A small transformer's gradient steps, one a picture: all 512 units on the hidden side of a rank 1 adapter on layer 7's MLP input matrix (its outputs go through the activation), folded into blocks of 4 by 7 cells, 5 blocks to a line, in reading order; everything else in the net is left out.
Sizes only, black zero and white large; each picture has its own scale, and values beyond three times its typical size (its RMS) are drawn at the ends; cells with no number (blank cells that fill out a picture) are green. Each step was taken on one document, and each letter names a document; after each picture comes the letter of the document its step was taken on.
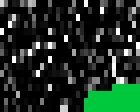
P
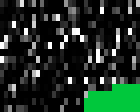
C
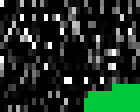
C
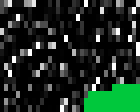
P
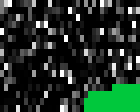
P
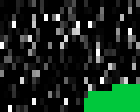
C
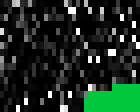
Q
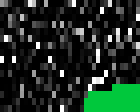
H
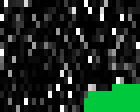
Q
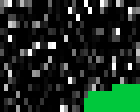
P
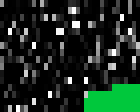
C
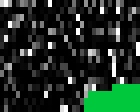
P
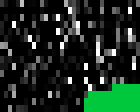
C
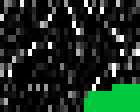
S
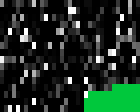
C
